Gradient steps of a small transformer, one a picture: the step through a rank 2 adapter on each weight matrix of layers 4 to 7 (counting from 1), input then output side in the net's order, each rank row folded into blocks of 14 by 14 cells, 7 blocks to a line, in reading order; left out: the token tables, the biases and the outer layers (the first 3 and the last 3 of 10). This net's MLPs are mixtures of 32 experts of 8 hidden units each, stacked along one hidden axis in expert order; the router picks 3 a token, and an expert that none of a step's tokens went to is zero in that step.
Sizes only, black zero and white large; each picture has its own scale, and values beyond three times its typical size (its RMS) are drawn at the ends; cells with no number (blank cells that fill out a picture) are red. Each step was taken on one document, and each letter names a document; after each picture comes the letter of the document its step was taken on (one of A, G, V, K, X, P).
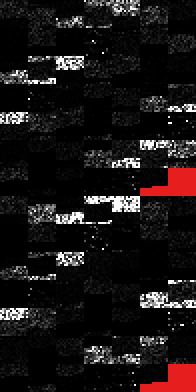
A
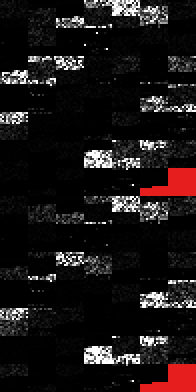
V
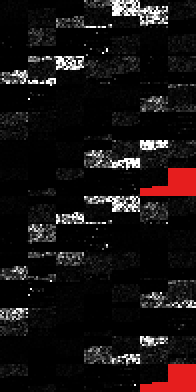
V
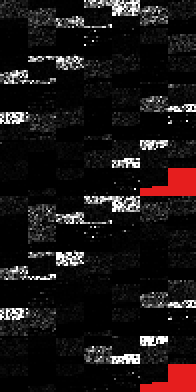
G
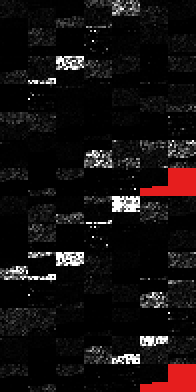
A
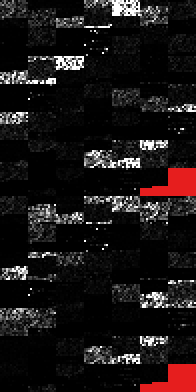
V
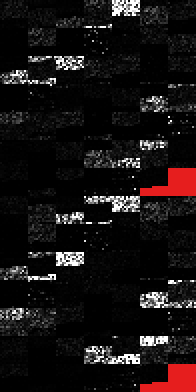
A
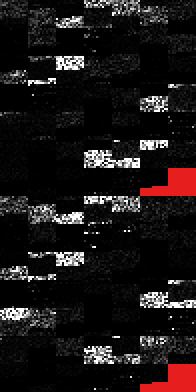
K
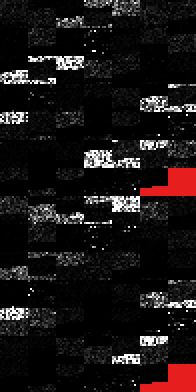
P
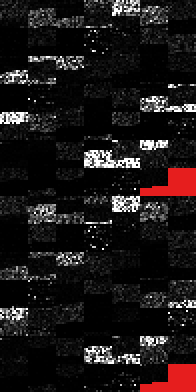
P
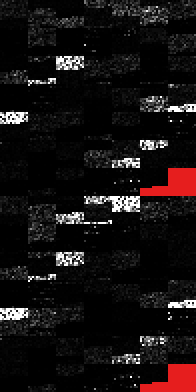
G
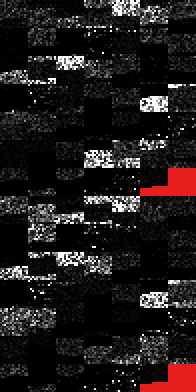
P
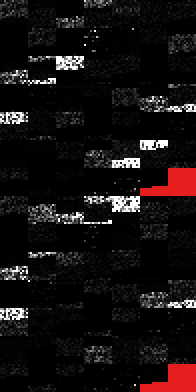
G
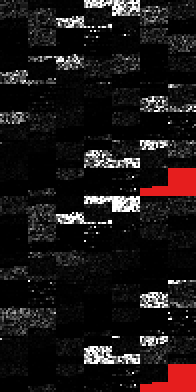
G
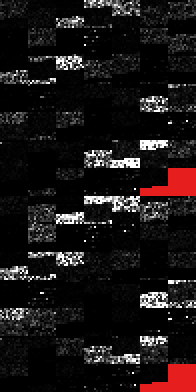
G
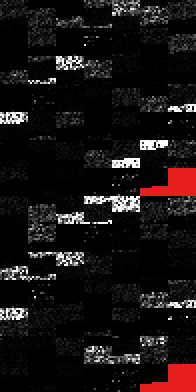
G
